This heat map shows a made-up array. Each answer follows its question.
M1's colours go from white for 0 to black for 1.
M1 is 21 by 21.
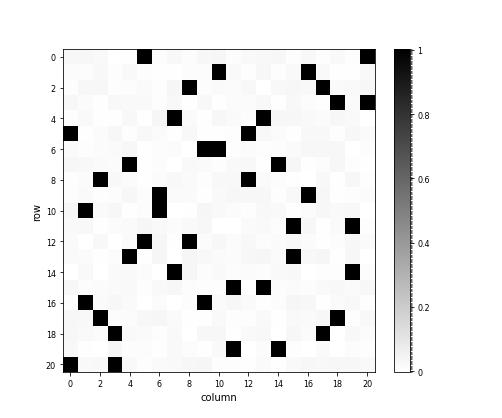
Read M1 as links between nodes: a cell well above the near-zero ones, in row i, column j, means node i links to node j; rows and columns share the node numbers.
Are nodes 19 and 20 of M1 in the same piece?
no
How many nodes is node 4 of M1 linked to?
2
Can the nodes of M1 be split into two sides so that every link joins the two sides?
no
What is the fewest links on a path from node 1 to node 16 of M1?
1
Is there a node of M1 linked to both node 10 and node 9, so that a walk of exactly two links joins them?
yes
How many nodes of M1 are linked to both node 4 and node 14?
1
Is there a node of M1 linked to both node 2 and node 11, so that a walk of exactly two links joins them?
no
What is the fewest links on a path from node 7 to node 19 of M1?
2
